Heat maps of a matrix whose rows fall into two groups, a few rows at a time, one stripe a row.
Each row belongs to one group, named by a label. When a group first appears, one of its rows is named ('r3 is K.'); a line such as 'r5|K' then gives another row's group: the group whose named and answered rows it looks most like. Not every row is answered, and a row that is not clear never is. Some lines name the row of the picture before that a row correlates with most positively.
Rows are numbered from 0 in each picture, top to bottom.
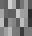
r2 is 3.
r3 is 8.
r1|3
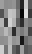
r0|8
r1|8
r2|8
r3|3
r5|3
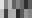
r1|8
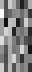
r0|8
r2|8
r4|3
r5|3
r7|3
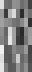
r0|3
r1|8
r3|8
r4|8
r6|3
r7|3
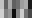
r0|3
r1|3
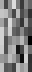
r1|3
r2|8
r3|3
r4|3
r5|8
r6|8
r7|3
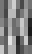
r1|8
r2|3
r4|8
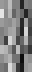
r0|8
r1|3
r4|8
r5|3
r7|8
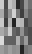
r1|8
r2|3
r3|3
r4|3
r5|8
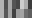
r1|3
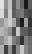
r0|3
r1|3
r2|8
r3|3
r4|8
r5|3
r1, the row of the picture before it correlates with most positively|1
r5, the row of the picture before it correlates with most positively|1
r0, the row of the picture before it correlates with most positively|1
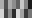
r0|3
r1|3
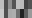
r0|3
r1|8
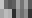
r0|3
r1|3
